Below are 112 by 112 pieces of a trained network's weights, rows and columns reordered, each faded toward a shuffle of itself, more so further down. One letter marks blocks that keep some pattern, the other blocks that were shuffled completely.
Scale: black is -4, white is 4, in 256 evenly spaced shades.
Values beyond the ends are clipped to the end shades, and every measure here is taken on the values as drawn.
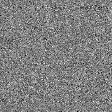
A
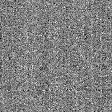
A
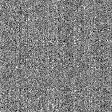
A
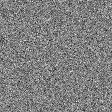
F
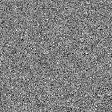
A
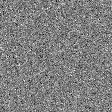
F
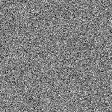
A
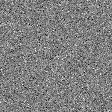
F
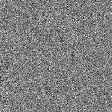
A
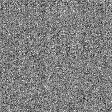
A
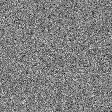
F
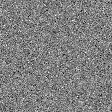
F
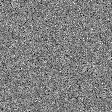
F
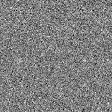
A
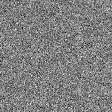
A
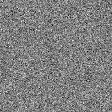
A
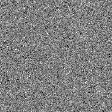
A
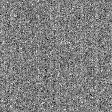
A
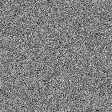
F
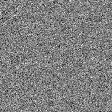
A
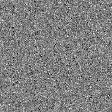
A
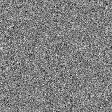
A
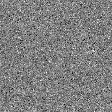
A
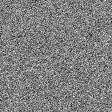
A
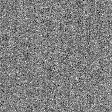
A
